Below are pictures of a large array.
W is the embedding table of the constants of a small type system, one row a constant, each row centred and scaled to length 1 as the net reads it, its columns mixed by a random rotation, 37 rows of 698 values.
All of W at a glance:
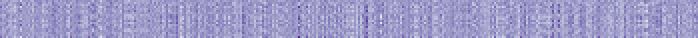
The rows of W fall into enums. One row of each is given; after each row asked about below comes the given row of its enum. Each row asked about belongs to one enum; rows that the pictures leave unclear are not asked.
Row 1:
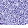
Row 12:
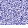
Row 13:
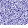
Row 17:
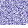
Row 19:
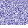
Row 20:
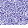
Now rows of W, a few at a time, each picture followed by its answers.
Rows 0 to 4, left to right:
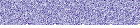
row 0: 13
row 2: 1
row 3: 12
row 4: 12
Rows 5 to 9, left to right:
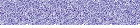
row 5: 20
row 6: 13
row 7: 13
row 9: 1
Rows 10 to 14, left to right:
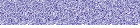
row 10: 20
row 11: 20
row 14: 17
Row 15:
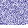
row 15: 1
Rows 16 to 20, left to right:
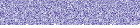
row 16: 19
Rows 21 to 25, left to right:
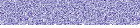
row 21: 20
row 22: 19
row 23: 17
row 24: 12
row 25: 20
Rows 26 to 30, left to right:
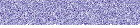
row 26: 13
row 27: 20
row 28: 13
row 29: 1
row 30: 19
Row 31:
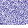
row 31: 1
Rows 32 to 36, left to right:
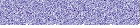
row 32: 17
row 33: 20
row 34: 13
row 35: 12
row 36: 13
